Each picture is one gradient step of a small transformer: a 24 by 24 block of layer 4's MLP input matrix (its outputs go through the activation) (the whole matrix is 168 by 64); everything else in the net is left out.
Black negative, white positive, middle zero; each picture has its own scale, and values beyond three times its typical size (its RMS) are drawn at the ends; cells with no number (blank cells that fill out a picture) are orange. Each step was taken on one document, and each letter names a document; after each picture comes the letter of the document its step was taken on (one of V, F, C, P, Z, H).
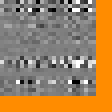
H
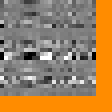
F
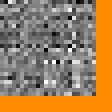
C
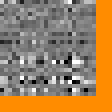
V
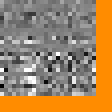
F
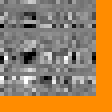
F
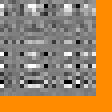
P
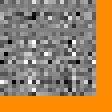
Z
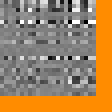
H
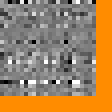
Z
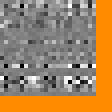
P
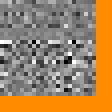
Z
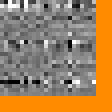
C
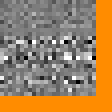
Z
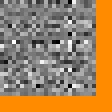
V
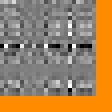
C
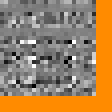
Z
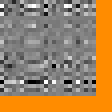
P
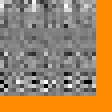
P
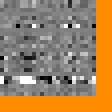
F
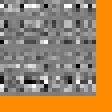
P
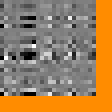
F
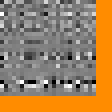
P
